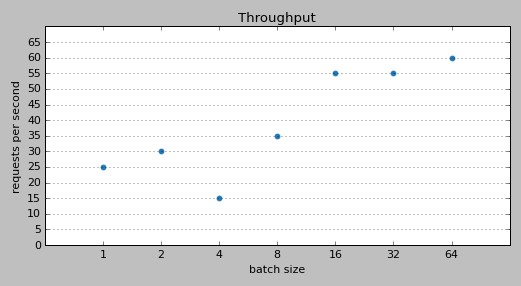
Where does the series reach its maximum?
64
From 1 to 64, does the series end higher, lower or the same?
higher
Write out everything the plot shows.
Title: Throughput
x-axis: batch size, ticks 1 2 4 8 16 32 64
y-axis: requests per second, ticks 0 5 10 15 20 25 30 35 40 45 50 55 60 65
Values:
25 30 15 35 55 55 60
